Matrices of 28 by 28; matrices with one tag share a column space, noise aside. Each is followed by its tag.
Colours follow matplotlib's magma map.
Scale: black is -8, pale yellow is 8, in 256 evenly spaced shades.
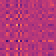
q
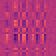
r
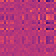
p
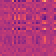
p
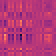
r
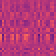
r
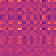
p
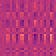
r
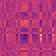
r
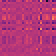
p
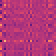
q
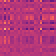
p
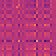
q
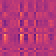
r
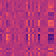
r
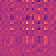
p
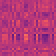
r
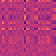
p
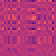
p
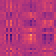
r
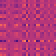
q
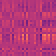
r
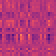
r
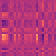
r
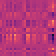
r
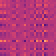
q
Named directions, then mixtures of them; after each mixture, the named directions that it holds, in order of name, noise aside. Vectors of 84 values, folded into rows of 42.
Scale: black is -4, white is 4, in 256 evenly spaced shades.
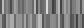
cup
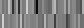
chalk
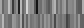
chalk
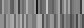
chalk, cup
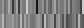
chalk, cup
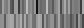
chalk, cup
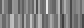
cup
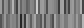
chalk, cup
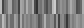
chalk, cup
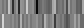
chalk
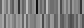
chalk, cup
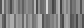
cup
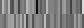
chalk, cup
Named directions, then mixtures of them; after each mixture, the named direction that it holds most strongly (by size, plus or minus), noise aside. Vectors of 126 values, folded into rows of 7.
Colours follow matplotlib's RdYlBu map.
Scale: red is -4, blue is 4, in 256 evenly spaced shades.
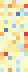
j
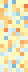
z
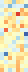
j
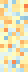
z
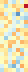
z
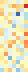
j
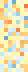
z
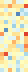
j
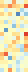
j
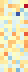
j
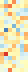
j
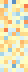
z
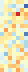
j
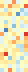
j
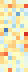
j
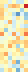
j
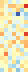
j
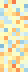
z
